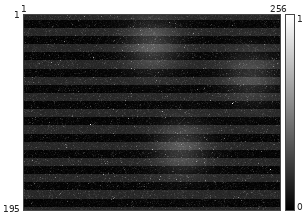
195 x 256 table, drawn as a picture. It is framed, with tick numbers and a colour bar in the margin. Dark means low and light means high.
On average the colour sits 10% of the way up the scale. Three bumps rise from the field. The ninth with the highest average is the top middle. Stripes running across repeat 12 times from top to bottom.
